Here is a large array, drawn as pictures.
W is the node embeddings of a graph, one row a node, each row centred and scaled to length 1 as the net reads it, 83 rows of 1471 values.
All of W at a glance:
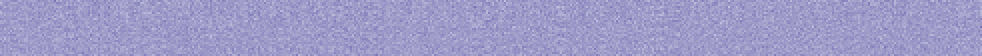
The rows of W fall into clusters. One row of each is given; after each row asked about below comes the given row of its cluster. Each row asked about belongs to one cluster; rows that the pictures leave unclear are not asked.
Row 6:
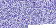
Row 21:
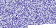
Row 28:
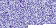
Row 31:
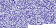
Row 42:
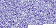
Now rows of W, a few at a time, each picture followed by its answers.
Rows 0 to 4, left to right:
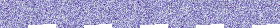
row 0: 6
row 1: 21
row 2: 6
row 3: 31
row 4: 31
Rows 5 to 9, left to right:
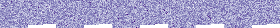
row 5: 42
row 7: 42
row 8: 31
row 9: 21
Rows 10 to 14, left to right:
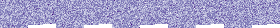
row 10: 21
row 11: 31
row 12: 21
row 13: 31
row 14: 28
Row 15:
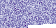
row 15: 21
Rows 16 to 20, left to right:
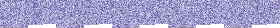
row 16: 6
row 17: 6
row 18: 31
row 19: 31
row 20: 6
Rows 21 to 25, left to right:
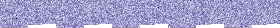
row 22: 21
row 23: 31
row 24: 6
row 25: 28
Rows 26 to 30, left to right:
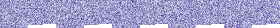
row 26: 31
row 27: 21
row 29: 28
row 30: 31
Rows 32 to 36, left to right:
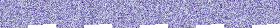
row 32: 42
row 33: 6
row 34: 42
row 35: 31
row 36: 6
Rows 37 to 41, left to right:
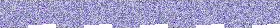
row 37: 31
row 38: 28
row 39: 42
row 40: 28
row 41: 42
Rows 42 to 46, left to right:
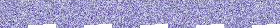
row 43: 21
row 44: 21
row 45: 31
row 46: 21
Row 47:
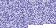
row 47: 28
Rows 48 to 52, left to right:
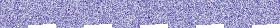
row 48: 21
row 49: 42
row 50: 6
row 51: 28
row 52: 6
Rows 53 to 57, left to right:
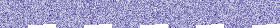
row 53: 28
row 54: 6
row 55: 31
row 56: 42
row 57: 21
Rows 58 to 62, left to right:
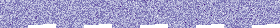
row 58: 21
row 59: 31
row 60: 6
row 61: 28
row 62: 21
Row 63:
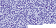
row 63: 31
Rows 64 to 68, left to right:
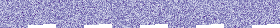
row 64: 28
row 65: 6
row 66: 42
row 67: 21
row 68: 28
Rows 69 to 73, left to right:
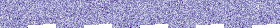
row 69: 21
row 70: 6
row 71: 21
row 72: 31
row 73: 21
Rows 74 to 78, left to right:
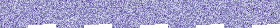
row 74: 31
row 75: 6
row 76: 31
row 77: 21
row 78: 42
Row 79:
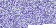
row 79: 31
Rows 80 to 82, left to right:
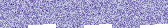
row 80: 6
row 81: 28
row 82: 21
